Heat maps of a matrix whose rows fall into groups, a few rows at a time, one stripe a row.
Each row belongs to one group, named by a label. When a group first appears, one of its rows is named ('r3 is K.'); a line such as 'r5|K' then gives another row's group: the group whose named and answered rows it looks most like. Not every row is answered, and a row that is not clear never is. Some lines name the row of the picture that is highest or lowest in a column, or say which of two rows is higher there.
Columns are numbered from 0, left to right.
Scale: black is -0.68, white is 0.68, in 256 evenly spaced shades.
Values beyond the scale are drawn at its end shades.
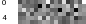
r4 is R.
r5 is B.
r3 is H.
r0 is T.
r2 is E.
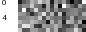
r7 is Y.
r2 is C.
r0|T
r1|E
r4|R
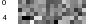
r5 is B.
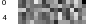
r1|H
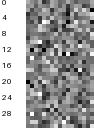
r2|Y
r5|Y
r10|B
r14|C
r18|T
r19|B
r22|E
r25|T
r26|R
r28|C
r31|T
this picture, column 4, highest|5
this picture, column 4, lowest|12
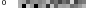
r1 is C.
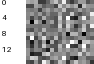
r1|H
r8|E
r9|C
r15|Y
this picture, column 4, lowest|5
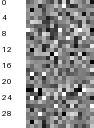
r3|E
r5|B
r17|T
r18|C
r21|H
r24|C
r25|B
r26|T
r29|T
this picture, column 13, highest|7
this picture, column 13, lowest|22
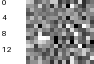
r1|E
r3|H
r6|H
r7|E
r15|E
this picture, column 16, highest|14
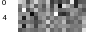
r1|E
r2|C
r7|T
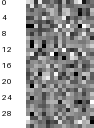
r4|Y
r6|H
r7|T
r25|T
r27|E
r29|Y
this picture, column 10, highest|6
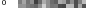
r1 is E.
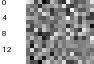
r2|E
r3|Y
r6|Y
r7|H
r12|C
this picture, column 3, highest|2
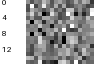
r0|Y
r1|C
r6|E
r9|B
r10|B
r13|H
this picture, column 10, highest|3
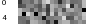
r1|H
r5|B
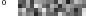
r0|H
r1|Y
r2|E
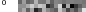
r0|C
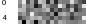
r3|B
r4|T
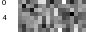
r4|R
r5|R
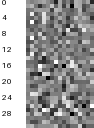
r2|R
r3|C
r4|Y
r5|C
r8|B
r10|H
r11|C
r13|C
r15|T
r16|B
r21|B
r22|B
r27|Y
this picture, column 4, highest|27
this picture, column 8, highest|28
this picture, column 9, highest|24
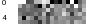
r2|T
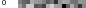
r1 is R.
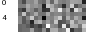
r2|H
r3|C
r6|T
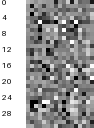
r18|E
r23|E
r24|T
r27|B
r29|B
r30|Y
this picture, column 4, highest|25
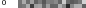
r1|H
